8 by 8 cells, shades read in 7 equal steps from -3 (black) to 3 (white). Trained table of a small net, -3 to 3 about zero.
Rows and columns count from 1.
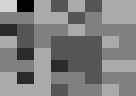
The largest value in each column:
2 1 1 1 1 0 1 1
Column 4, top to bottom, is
-1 1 0 -1 -1 -2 0 -1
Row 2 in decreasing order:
1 1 1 1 0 0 0 -1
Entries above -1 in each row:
5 7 6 4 4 5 6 7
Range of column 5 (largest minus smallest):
2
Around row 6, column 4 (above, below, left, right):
-1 0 1 -1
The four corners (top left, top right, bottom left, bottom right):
2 1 1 0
